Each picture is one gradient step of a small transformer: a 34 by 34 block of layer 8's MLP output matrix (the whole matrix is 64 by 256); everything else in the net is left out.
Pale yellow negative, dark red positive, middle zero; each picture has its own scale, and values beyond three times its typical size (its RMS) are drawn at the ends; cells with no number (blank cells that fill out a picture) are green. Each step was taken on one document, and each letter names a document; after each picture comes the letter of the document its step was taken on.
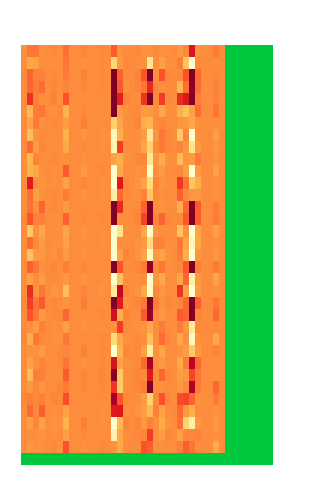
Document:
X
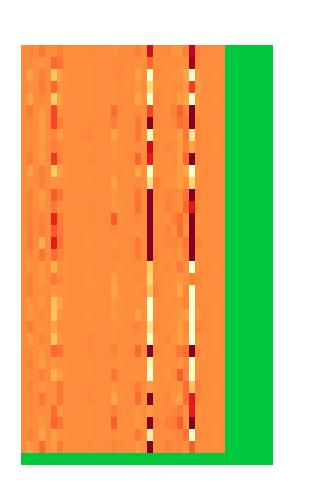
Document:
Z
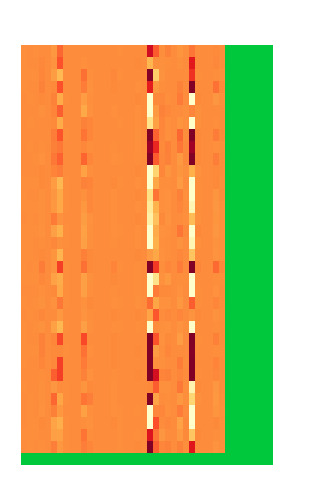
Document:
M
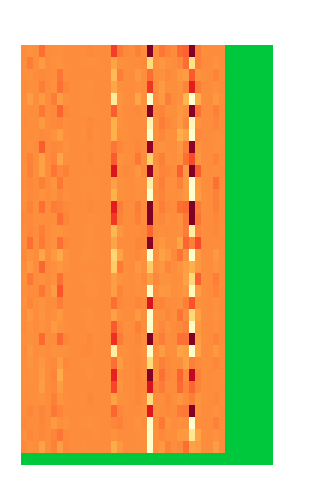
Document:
Z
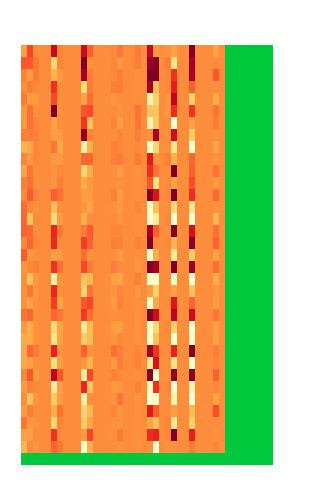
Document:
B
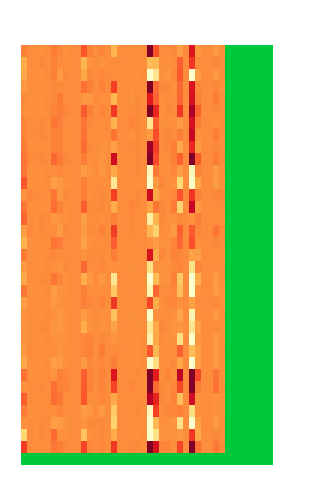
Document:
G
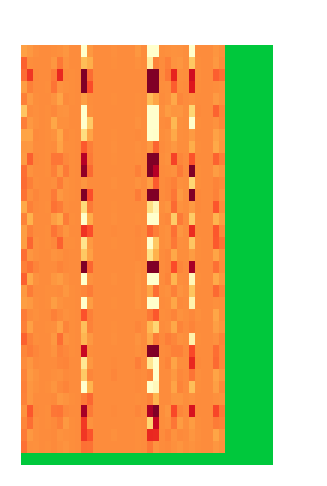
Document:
B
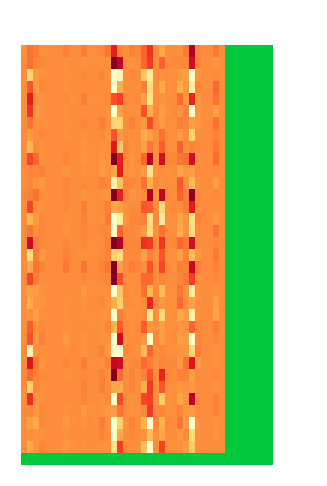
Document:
X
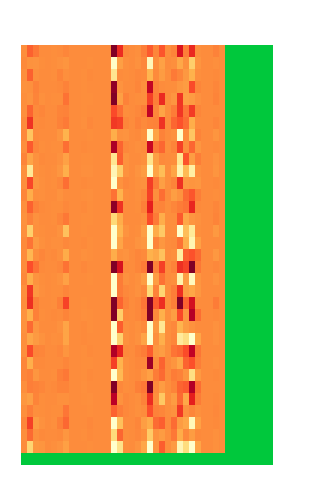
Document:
X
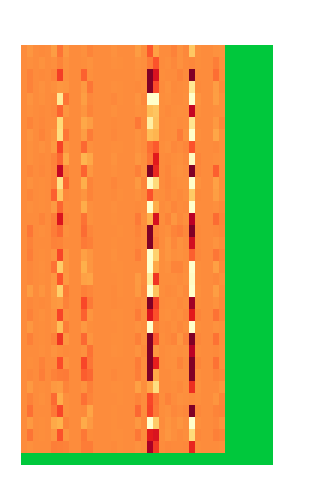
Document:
M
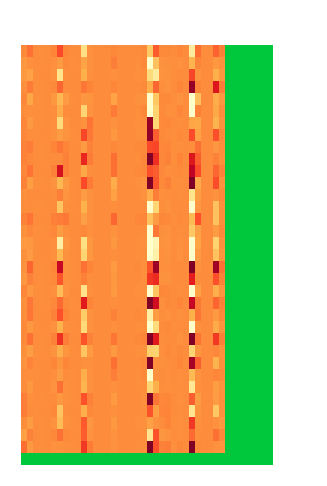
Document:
M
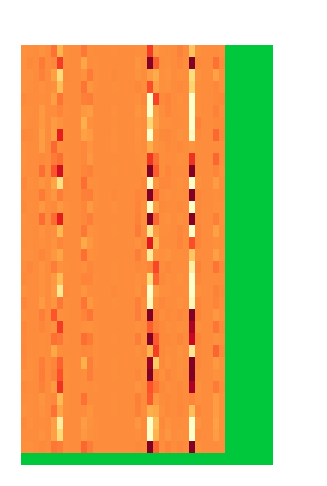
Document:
M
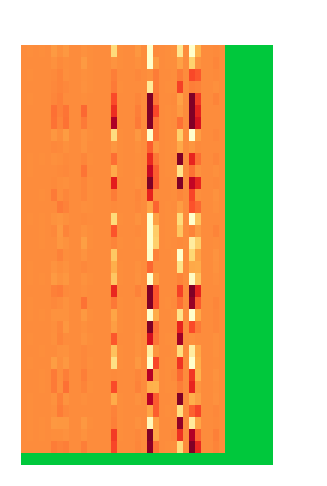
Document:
G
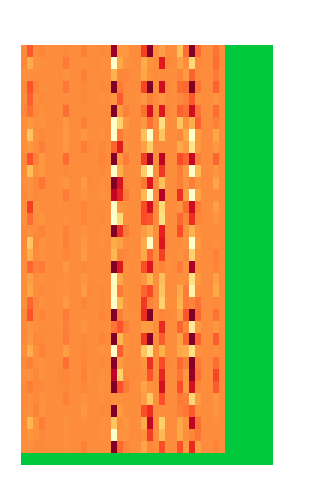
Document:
X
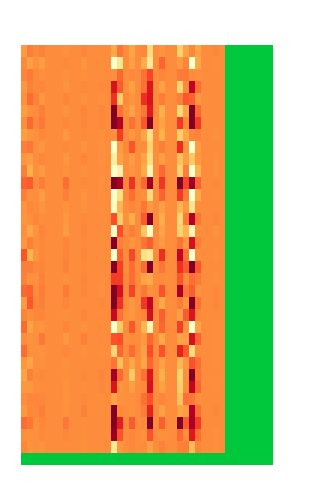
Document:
X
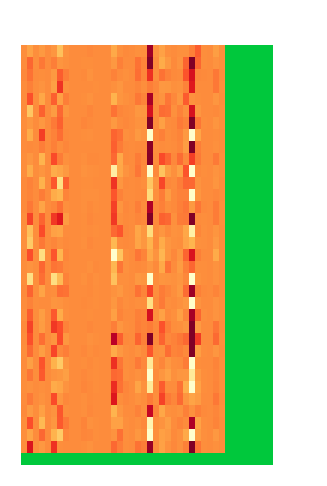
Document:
Z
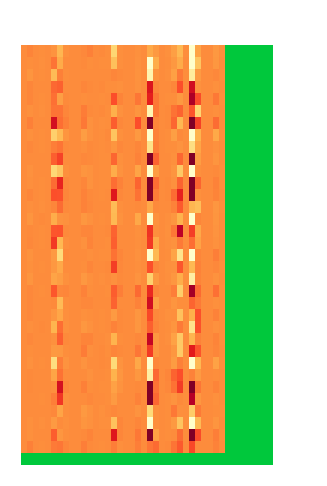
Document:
G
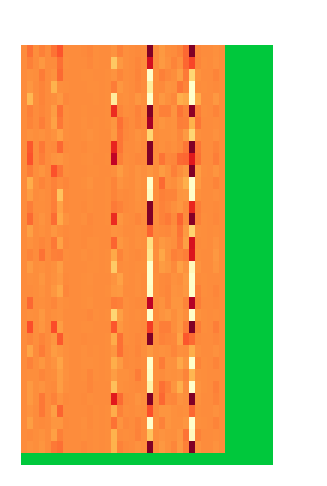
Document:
Z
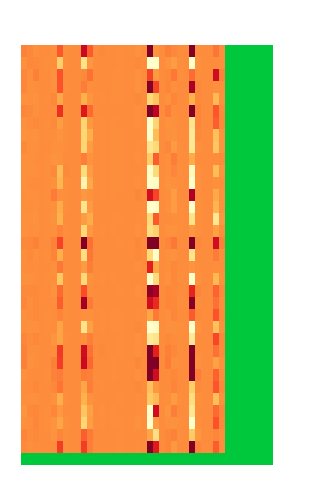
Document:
B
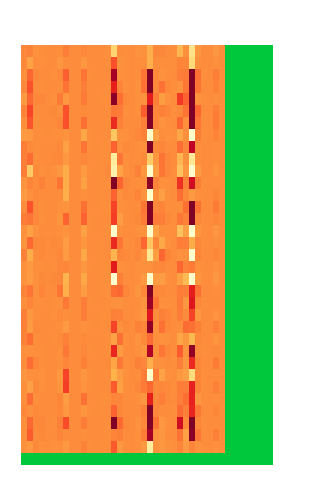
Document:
X
